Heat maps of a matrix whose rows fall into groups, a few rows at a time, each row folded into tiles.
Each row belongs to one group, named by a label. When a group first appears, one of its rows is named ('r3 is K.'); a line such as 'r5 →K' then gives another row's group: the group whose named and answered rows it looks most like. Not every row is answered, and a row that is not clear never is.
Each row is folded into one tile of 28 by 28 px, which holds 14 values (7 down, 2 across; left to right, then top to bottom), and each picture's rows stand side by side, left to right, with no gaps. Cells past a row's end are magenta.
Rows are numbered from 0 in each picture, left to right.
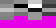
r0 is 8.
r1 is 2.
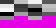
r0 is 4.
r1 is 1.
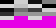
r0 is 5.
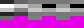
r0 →4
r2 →8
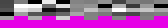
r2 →5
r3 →8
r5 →8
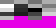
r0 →4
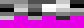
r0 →1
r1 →1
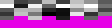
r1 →4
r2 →5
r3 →4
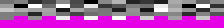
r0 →8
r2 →2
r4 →1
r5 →1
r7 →2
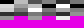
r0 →4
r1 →8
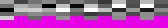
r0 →1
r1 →8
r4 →2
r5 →2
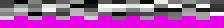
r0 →1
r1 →1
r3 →1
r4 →4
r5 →4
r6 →2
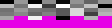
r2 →5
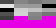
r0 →5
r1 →8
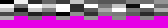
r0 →4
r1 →4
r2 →4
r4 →8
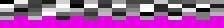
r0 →4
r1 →1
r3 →2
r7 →2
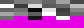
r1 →5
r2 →1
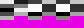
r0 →1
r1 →4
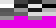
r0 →2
